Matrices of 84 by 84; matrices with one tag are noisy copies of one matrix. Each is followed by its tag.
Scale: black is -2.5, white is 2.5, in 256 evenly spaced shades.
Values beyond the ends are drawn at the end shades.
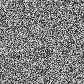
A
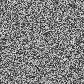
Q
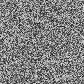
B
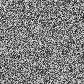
A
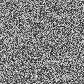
B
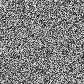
A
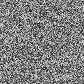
B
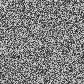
A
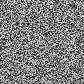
Q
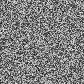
Q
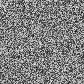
A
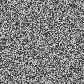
Q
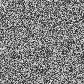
A
